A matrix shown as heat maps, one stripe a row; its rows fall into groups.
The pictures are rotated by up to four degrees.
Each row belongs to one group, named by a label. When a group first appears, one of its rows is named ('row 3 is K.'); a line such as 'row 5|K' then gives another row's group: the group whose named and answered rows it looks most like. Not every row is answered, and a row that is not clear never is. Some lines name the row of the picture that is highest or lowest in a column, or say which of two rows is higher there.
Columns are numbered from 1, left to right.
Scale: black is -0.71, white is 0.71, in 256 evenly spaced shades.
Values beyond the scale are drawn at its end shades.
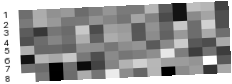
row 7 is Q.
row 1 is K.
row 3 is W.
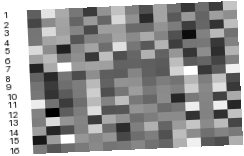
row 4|K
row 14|W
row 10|W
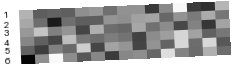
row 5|W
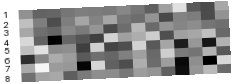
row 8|K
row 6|Q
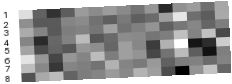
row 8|K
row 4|W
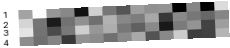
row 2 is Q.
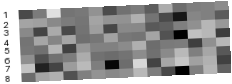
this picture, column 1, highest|7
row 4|K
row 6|W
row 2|K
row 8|K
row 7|W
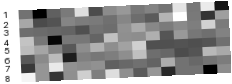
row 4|Q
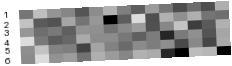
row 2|W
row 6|K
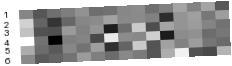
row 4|Q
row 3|W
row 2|Q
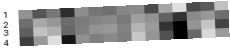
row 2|K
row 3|K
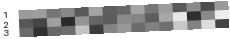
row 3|W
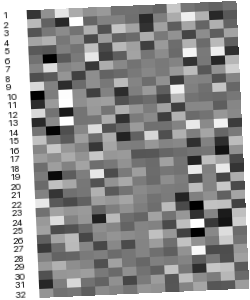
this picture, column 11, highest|10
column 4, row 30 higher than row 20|Yes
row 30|K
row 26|K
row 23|K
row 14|W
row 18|K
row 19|W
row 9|Q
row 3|W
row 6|W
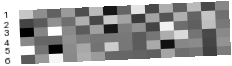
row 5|Q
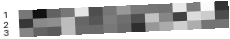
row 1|W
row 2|K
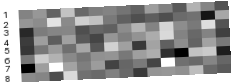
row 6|K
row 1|K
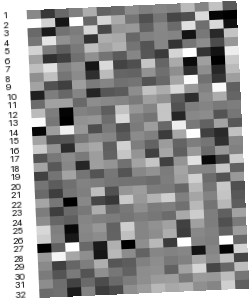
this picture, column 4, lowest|18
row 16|Q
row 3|W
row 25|Q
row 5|Q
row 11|K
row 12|Q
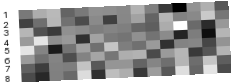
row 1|K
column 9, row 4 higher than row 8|Yes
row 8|W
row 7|W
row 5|Q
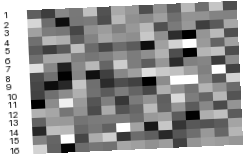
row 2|Q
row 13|K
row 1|W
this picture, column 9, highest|8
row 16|Q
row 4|K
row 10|K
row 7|Q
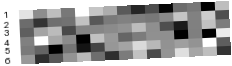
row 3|K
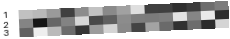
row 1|K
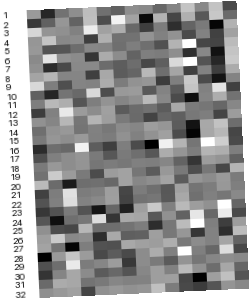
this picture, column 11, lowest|3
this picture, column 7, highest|2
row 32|K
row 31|K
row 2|W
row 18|K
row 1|W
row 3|Q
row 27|Q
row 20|Q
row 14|K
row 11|K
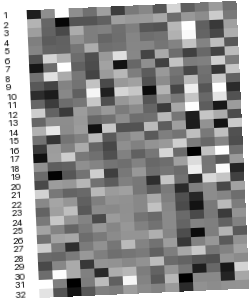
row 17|K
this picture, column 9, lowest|10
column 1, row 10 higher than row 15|No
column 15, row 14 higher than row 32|Yes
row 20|K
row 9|W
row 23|K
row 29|K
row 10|W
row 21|Q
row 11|W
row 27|Q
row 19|W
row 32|Q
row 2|Q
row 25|Q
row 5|W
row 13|K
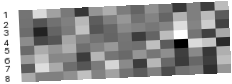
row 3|W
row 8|Q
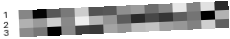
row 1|W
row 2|Q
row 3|Q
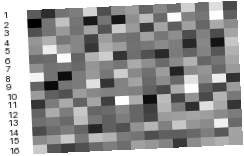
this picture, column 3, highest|6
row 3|W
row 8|Q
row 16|Q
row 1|W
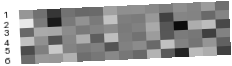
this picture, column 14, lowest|4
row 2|Q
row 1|Q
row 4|Q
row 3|K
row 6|K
